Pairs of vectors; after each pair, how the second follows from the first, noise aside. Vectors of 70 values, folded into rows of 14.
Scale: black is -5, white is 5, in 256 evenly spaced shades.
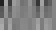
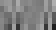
reversed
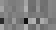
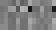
reversed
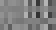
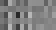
reversed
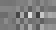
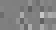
partly zeroed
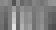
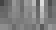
reversed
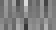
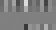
partly zeroed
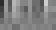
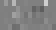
partly zeroed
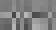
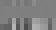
partly zeroed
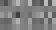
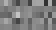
negated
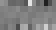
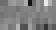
negated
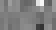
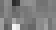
reversed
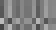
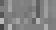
partly zeroed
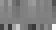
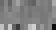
negated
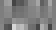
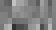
negated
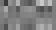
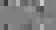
partly zeroed
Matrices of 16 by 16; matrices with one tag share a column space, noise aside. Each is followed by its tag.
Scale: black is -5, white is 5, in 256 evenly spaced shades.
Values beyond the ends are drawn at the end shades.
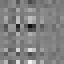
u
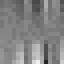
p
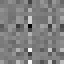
u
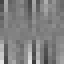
p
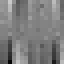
p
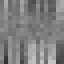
p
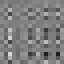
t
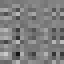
t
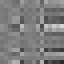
u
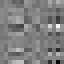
u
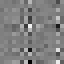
u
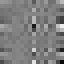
u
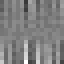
p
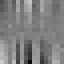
p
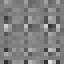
u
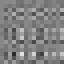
t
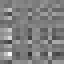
t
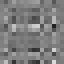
u
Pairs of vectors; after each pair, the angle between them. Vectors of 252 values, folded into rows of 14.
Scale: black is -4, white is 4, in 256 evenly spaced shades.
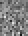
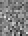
nearly parallel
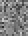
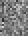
nearly opposite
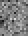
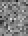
nearly parallel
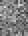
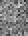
nearly parallel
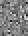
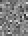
nearly opposite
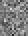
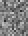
nearly opposite
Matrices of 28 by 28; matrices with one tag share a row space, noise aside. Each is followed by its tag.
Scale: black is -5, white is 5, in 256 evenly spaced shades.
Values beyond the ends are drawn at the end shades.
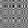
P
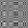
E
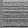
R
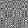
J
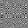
J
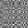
P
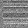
R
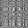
P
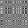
J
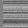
R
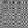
P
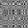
P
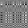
J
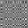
J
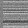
R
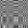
E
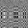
E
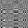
E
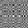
P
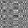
E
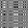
E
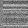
R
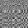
P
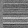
R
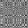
J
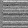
R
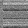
R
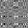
E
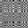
P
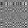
J
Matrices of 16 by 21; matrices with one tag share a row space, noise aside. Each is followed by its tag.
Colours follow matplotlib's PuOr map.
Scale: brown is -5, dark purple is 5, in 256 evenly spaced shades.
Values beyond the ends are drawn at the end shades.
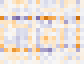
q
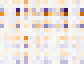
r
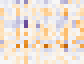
r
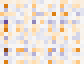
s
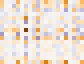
r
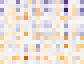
r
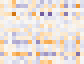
q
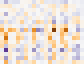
s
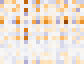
r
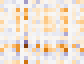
r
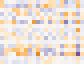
q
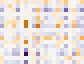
r
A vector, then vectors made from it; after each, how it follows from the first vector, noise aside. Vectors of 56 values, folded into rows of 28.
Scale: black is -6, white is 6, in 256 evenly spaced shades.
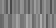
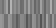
negated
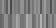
copied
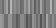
negated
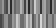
scaled up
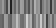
scaled up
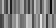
scaled up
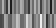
scaled up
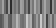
scaled up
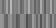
negated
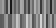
scaled up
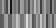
scaled up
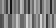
scaled up
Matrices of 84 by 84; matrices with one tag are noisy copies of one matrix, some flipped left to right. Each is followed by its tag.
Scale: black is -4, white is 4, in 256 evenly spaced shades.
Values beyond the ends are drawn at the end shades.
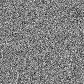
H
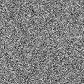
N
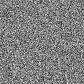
H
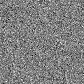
H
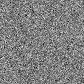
N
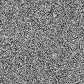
N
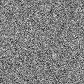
N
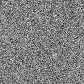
N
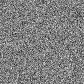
H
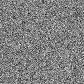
H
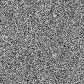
N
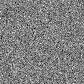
H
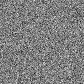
H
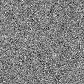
N
